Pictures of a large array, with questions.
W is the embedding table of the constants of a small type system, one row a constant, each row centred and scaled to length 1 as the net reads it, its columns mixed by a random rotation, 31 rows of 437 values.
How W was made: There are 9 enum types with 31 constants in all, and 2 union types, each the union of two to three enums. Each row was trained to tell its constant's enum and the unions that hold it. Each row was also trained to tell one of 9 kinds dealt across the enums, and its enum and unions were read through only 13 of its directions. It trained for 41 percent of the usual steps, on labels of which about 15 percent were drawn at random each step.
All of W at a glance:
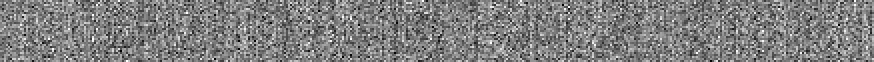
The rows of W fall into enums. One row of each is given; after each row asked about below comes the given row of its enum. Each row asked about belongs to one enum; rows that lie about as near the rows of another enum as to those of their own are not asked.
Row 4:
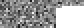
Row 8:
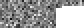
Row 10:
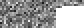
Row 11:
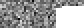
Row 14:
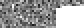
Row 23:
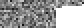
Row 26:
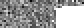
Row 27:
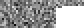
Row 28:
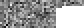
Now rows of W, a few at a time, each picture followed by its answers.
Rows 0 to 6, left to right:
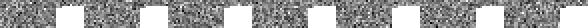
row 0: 4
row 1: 8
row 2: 4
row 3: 27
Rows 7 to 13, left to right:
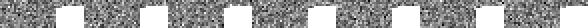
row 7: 14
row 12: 23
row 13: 8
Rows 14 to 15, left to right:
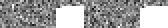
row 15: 10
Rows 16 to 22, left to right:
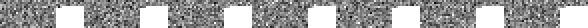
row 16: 27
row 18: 14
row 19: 14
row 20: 27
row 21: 8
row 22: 26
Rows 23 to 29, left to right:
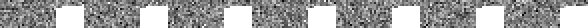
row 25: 10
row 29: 14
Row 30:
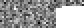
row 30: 8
